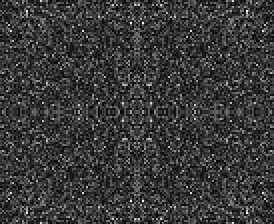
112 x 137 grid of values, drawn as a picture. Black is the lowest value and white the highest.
Mirror symmetry: left to right and top to bottom. Histogram: skewed, a long tail of high values. Average level on the scale: 20%. Grain: fine.
